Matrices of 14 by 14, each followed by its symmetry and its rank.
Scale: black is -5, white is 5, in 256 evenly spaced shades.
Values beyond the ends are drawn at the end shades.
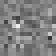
neither, rank three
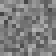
neither, full rank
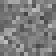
neither, full rank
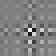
symmetric, rank one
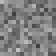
neither, full rank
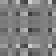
neither, rank one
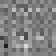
neither, rank three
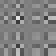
symmetric, rank one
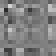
antisymmetric, rank two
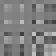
symmetric, rank one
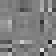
antisymmetric, rank two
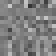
neither, rank three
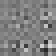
antisymmetric, rank two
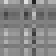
neither, rank one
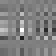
neither, rank one
